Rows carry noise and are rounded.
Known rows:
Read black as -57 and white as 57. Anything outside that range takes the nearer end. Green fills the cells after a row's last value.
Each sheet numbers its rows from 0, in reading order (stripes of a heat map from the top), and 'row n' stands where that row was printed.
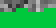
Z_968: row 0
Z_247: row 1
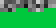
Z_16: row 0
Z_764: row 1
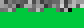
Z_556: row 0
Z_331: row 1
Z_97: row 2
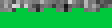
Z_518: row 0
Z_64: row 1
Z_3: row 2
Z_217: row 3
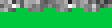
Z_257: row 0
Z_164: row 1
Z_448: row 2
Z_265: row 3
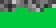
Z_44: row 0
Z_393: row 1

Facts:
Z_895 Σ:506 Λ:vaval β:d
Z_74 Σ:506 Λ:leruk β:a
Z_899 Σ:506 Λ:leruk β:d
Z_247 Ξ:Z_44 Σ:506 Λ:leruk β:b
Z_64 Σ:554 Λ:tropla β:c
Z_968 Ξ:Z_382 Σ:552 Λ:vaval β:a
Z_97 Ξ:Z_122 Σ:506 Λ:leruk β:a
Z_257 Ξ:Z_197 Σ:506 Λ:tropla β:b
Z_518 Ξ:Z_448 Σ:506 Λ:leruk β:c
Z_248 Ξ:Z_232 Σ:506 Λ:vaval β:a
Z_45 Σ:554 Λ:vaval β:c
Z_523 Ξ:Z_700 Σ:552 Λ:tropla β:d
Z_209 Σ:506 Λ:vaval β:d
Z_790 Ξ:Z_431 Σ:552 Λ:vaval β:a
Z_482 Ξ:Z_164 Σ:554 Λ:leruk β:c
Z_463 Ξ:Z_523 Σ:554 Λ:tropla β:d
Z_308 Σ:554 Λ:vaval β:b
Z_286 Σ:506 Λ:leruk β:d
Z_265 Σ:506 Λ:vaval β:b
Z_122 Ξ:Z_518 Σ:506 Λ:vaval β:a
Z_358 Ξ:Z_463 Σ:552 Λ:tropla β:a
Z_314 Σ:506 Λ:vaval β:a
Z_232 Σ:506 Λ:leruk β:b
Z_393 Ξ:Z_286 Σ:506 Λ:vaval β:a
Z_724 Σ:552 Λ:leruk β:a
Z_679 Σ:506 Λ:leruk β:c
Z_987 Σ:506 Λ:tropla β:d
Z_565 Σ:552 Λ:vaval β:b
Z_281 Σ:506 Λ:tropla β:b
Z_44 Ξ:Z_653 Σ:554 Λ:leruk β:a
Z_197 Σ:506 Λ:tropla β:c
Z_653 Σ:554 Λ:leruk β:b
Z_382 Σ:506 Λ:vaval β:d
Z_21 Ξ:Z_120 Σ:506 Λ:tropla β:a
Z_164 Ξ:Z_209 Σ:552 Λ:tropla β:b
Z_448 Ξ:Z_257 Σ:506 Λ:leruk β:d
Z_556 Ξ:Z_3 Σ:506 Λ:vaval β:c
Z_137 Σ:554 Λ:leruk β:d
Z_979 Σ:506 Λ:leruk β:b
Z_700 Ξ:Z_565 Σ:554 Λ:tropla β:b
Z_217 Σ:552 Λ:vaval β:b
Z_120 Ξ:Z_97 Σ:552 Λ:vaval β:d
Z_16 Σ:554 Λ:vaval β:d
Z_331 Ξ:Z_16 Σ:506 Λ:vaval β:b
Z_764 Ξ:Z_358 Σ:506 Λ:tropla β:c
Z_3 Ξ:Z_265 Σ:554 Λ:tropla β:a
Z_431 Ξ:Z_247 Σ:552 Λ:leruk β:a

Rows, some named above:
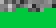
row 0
Z_265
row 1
Z_137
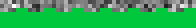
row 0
Z_257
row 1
Z_482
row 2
Z_899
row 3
Z_314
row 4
Z_556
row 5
Z_653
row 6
Z_197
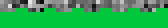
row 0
Z_565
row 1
Z_120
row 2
Z_523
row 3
Z_3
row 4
Z_281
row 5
Z_463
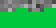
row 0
Z_679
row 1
Z_724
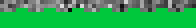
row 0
Z_431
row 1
Z_979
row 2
Z_122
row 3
Z_74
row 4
Z_3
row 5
Z_45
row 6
Z_308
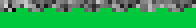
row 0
Z_21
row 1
Z_790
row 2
Z_64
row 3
Z_44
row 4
Z_790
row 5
Z_286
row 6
Z_968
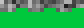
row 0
Z_895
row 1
Z_217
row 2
Z_358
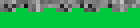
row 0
Z_700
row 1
Z_232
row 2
Z_653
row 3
Z_137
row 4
Z_987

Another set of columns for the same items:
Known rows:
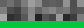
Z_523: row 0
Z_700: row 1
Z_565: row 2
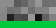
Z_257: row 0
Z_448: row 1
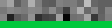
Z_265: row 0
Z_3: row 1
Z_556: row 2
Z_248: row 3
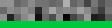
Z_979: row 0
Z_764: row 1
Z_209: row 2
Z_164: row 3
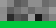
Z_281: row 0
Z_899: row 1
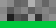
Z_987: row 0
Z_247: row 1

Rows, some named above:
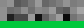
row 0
Z_257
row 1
Z_448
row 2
Z_679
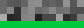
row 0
Z_968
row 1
Z_257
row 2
Z_565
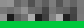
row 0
Z_895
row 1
Z_120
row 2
Z_120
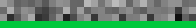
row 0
Z_74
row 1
Z_523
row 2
Z_97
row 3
Z_286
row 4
Z_653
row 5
Z_247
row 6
Z_64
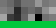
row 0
Z_358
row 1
Z_518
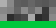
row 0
Z_3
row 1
Z_968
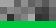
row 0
Z_232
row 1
Z_523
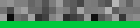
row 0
Z_45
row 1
Z_217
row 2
Z_21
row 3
Z_331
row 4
Z_247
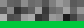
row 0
Z_431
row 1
Z_724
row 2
Z_122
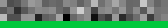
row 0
Z_790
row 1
Z_308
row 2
Z_482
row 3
Z_197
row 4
Z_314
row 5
Z_44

